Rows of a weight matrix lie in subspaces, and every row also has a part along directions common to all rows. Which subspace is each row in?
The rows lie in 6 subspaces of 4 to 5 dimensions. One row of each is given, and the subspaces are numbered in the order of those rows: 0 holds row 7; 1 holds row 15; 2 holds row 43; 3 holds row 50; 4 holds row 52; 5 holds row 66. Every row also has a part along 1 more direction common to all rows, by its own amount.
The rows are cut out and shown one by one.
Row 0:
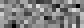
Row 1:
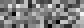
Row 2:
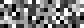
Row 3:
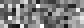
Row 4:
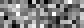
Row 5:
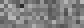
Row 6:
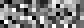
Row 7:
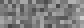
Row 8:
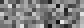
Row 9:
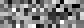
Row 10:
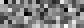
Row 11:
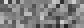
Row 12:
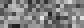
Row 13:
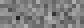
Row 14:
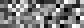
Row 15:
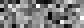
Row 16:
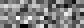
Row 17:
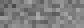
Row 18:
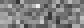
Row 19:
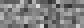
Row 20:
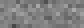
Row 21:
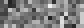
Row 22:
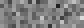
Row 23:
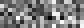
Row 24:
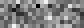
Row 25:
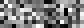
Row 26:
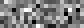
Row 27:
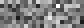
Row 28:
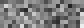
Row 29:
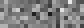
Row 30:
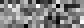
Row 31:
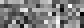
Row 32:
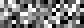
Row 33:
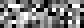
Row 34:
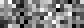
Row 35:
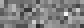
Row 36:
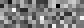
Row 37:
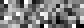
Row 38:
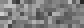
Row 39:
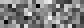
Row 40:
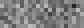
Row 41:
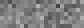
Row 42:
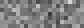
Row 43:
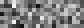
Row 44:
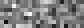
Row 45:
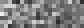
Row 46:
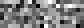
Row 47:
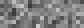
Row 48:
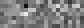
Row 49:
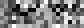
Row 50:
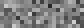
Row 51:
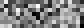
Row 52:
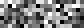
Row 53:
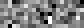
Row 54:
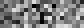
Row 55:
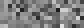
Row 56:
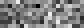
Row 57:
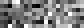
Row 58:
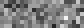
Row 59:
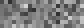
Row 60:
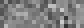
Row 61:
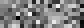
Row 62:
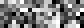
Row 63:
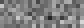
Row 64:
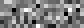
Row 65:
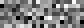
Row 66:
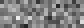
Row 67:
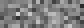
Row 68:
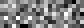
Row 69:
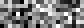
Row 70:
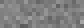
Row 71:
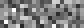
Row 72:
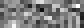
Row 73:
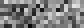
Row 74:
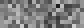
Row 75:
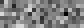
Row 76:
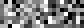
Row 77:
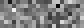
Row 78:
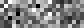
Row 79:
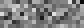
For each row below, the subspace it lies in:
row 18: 4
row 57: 4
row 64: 2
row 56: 4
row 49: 1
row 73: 0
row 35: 2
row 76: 4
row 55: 3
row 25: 2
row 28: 3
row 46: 5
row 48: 1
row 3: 0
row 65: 5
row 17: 4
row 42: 3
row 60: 1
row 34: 2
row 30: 5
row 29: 3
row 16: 5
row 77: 0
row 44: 0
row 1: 2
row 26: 2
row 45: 4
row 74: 1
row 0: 1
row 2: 0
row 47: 2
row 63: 5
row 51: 3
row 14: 3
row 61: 3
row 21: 1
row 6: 0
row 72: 1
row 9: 0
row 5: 2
